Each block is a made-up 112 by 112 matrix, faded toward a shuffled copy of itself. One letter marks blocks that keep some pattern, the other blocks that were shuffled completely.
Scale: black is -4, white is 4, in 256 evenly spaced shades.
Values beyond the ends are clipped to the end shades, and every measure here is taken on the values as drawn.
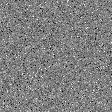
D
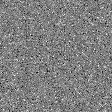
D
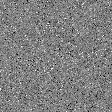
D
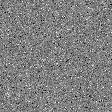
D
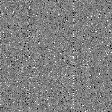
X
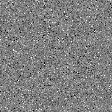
X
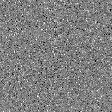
X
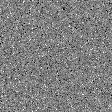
D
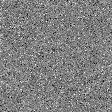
D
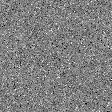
D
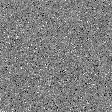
D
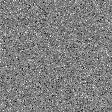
D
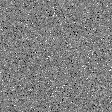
D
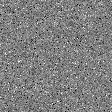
D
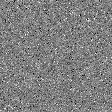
D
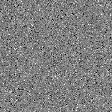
X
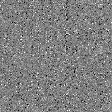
X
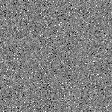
X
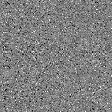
X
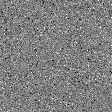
D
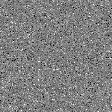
X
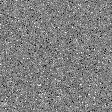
D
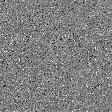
D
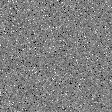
D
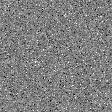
D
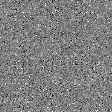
X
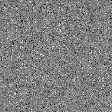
X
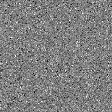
X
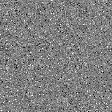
X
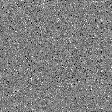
X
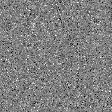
X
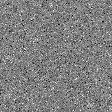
D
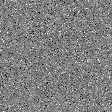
D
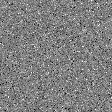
D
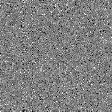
X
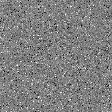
X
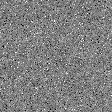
D
